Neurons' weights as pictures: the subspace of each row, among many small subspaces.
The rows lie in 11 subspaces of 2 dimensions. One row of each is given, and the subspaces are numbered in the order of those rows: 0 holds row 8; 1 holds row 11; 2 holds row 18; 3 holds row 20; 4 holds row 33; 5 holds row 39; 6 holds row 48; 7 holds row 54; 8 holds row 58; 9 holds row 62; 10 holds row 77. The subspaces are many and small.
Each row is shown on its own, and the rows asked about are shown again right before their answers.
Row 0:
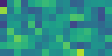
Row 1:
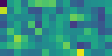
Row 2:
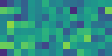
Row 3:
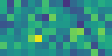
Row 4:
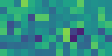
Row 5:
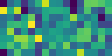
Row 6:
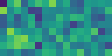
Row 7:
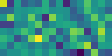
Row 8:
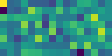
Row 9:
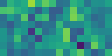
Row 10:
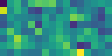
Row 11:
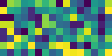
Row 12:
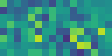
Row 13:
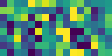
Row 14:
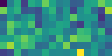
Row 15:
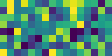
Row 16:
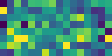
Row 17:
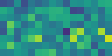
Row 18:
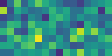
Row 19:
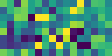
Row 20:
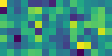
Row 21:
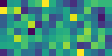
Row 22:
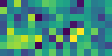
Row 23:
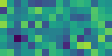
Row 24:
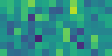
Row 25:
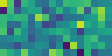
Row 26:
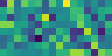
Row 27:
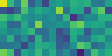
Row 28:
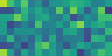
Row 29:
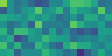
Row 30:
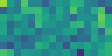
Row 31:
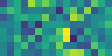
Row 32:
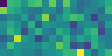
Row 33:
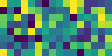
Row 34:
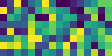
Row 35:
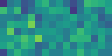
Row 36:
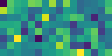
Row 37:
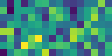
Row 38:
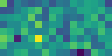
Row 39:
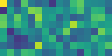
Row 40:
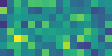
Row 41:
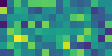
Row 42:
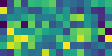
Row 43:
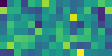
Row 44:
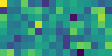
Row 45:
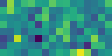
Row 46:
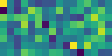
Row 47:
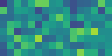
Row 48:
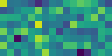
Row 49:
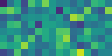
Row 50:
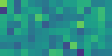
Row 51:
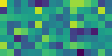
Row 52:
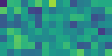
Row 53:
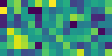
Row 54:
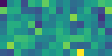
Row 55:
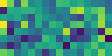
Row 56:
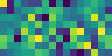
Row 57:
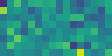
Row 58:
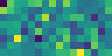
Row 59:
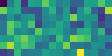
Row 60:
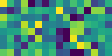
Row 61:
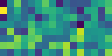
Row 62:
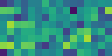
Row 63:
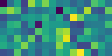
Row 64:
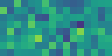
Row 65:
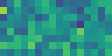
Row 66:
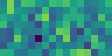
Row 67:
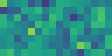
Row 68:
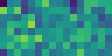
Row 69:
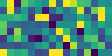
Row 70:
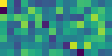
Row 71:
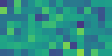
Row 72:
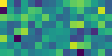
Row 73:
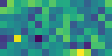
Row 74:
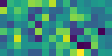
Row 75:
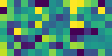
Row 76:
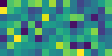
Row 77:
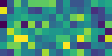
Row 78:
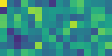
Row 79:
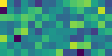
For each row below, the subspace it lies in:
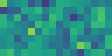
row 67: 4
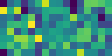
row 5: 4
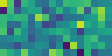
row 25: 0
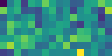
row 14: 7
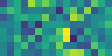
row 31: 9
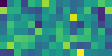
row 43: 7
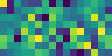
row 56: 8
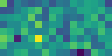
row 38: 2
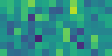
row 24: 4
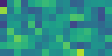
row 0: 3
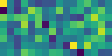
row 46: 0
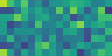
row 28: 9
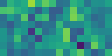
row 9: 4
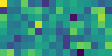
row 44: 7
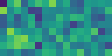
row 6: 5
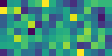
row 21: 4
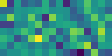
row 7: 1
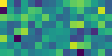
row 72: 2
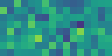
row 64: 8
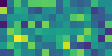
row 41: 10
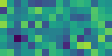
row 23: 10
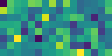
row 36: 8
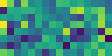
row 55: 10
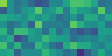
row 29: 6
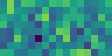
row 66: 2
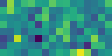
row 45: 2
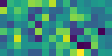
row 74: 3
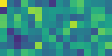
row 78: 5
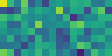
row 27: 9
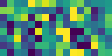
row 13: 7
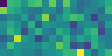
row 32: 8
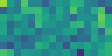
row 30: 7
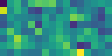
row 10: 3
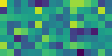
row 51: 6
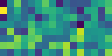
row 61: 1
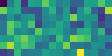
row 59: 7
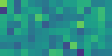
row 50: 0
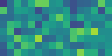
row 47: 6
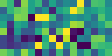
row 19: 5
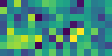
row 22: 5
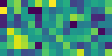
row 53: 5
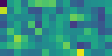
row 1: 3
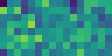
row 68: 4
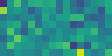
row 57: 8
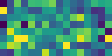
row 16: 10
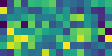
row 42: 10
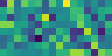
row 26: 1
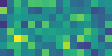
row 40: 10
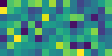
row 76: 8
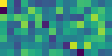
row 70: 0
